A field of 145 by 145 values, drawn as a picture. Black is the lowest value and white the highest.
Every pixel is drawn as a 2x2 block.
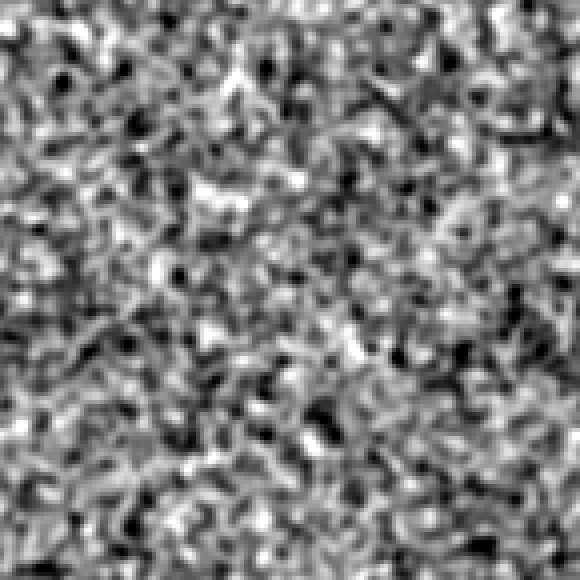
Odd rows or columns: none. Grain: blotchy. Slope: none. Seam: none. Average level on the scale: 50%. Histogram: bell-shaped. Mirror symmetry: none.
